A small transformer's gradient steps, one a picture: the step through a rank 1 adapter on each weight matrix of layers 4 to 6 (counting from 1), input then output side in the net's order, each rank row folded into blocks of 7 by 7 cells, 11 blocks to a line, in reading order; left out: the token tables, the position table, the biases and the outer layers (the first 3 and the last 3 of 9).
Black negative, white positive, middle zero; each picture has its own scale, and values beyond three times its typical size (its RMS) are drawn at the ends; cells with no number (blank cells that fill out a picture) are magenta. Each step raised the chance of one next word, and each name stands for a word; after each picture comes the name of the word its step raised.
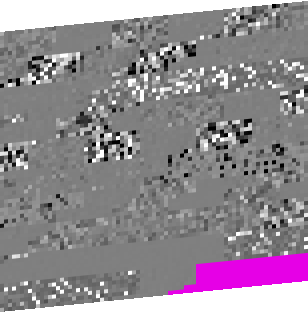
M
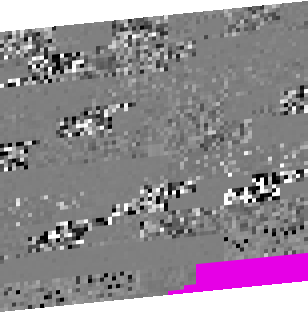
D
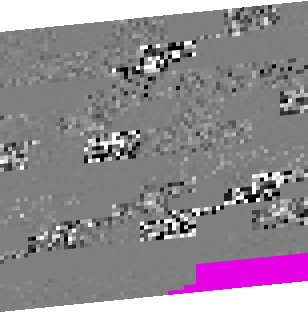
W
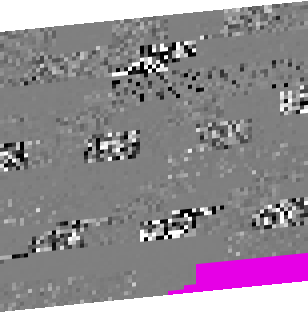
W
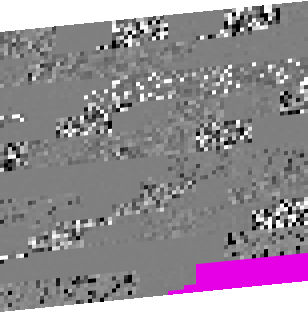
D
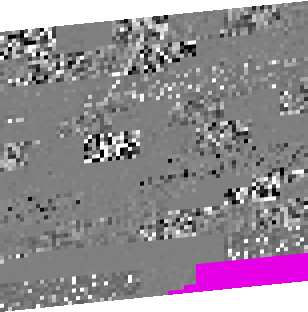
M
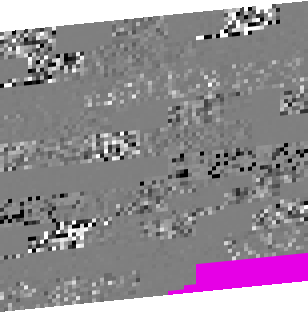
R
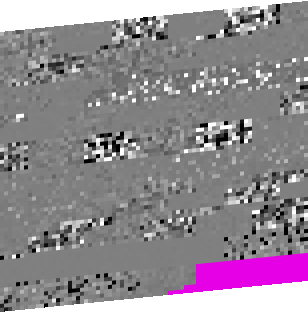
D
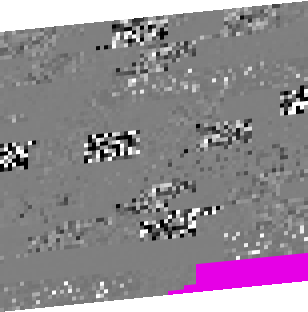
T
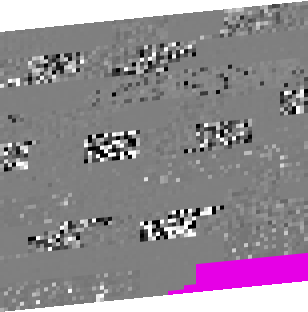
W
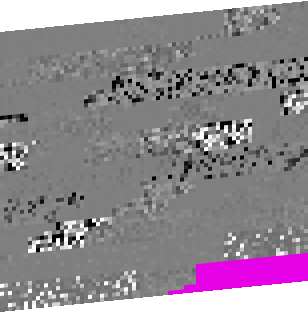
R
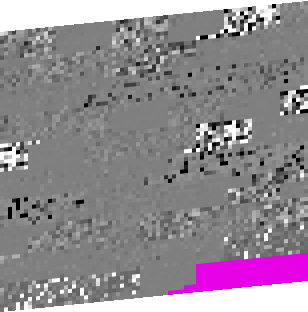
R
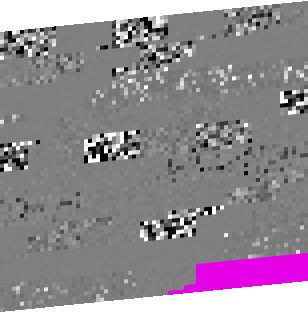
T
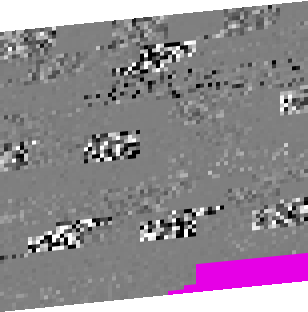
W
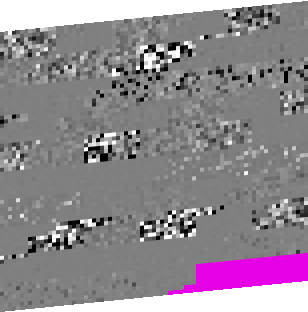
W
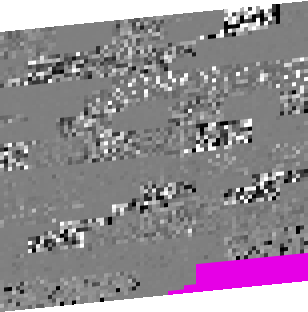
D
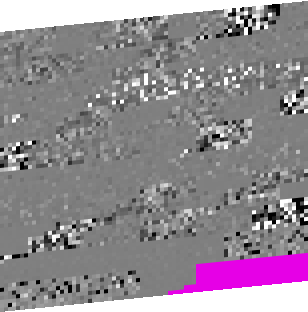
D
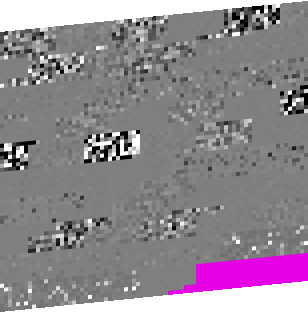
T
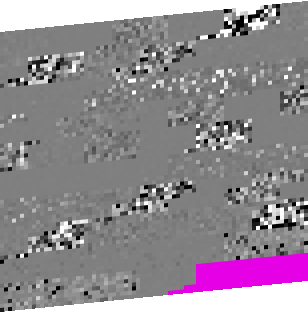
D
